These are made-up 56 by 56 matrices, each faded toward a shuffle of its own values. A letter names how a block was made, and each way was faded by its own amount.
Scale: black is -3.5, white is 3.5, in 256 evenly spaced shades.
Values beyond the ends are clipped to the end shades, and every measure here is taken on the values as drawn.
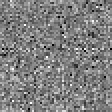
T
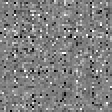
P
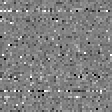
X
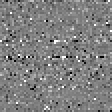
X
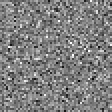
T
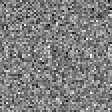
T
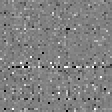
P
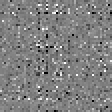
P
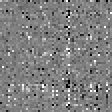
P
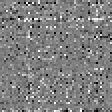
P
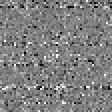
X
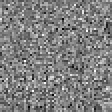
T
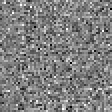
T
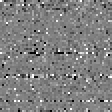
X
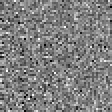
T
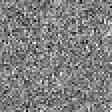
T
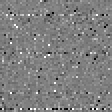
X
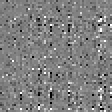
P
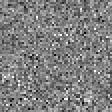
T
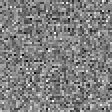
T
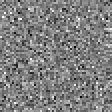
T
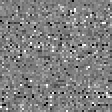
X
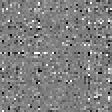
P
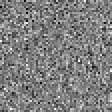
T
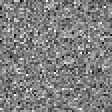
T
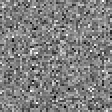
T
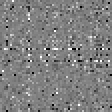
P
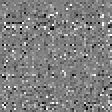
P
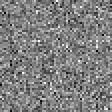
T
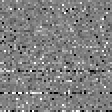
X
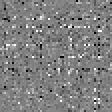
P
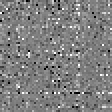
P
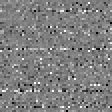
X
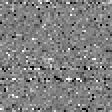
X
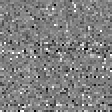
X
